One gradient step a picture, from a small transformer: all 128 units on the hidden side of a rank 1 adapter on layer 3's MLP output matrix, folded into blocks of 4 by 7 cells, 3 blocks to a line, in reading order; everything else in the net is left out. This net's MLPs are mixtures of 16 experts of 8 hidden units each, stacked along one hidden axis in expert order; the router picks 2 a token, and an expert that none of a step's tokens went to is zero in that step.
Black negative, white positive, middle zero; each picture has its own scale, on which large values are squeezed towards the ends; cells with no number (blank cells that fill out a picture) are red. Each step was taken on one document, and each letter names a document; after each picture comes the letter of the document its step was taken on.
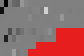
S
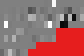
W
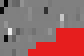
S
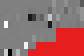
W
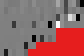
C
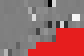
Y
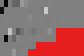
S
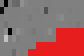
S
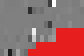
Y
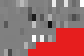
W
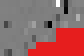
C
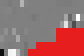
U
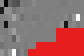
U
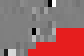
Y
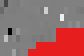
S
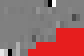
Y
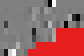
Y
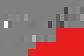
W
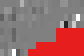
U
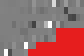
C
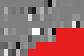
Y
